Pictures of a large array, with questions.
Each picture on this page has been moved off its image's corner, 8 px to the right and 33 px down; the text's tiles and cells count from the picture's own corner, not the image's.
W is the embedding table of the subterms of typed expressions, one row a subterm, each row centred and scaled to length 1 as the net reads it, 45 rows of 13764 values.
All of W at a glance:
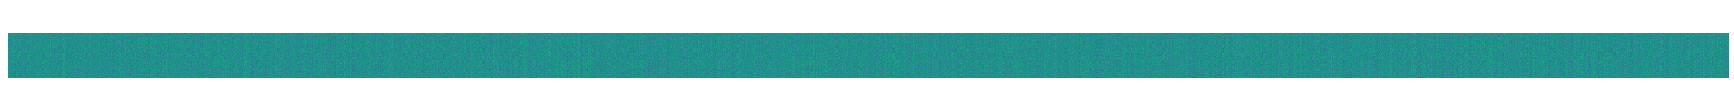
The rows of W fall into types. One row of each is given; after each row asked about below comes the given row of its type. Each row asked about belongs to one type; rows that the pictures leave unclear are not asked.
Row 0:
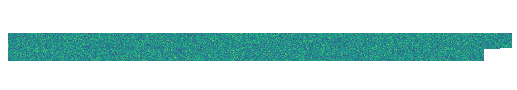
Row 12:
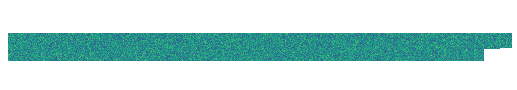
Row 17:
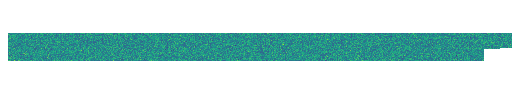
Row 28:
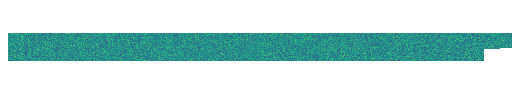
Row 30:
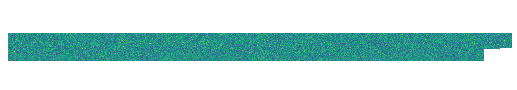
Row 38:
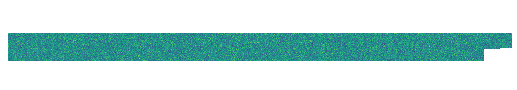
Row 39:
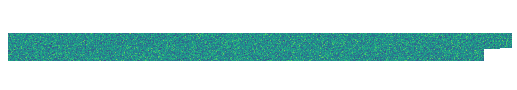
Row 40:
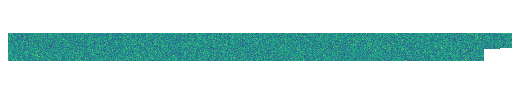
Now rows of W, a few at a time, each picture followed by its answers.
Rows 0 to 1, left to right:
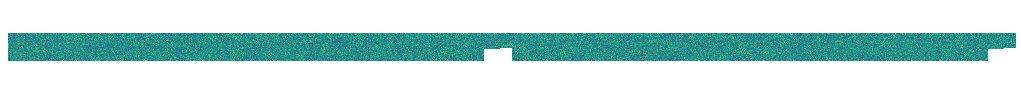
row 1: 12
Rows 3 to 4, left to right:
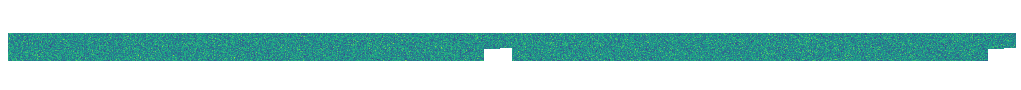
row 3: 40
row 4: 30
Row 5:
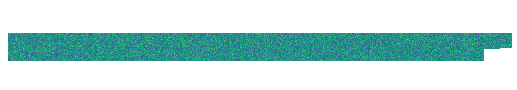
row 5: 0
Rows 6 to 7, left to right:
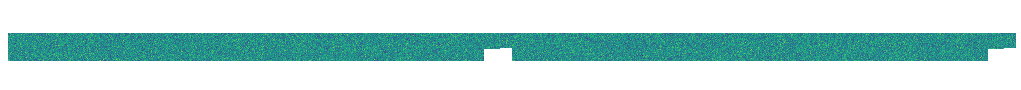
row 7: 17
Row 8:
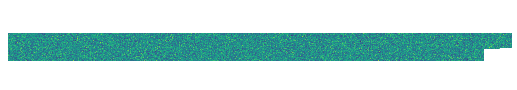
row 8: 12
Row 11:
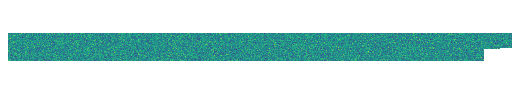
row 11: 30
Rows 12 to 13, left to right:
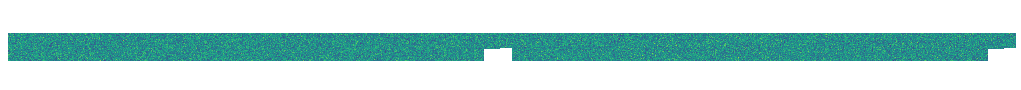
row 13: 30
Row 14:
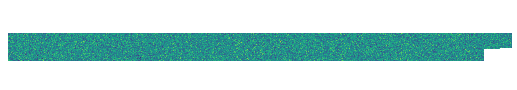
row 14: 30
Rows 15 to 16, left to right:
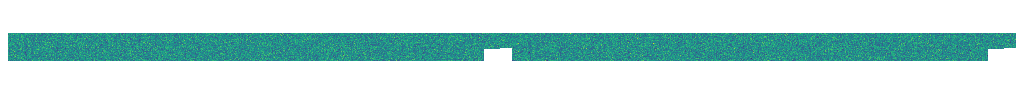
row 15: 28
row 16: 28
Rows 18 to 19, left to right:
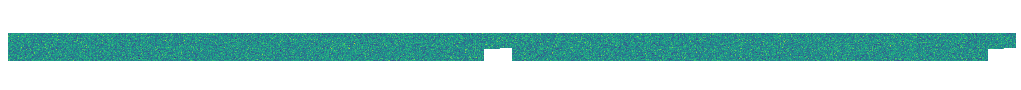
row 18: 28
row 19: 28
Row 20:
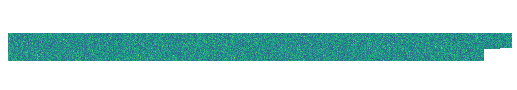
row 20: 40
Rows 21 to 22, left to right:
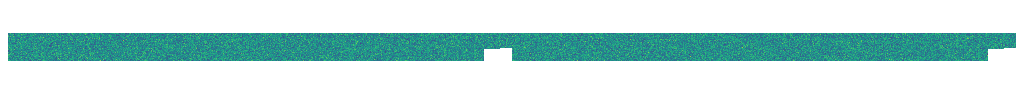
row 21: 12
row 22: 12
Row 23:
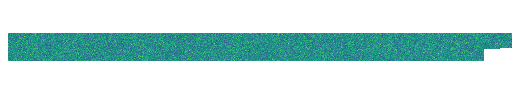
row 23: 38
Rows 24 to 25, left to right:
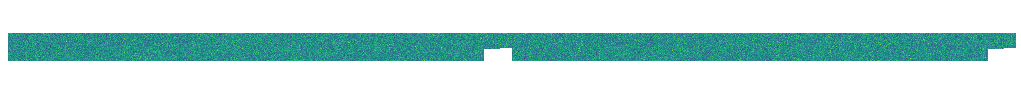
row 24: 39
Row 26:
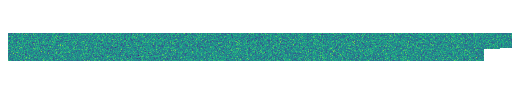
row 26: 38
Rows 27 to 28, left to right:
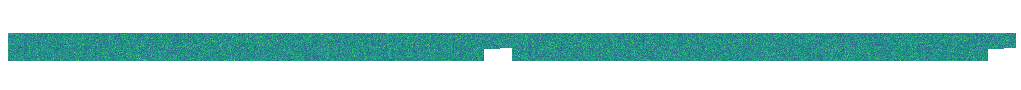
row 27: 28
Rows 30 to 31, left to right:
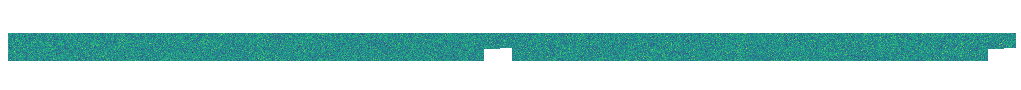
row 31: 39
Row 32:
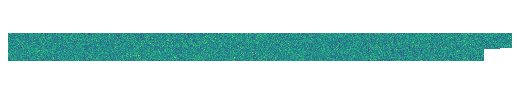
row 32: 0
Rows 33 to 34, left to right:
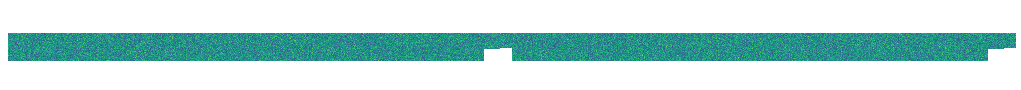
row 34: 40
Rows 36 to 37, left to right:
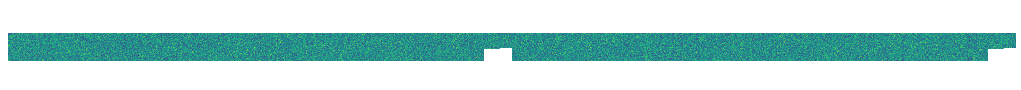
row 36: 17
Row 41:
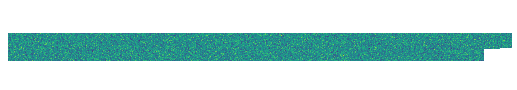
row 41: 39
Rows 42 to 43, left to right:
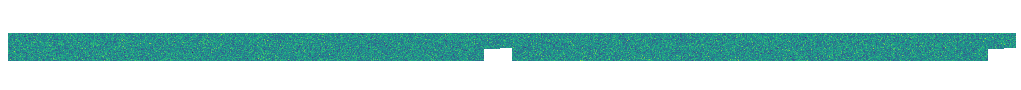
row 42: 30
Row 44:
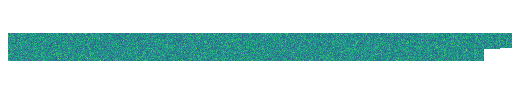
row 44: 12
